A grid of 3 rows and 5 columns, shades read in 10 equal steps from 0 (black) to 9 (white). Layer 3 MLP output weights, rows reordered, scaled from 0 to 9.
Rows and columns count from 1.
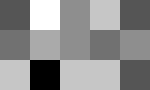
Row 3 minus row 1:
4 -9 2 0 0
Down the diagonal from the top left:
3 6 7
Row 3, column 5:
3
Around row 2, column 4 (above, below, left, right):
7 7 5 5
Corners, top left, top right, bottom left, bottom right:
3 3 7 3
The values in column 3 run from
5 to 7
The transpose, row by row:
3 4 7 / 9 6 0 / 5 5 7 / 7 4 7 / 3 5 3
